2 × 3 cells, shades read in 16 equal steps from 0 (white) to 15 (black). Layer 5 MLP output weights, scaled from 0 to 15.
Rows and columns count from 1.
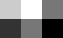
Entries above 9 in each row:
0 2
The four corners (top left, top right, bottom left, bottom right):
3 8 12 15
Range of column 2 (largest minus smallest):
8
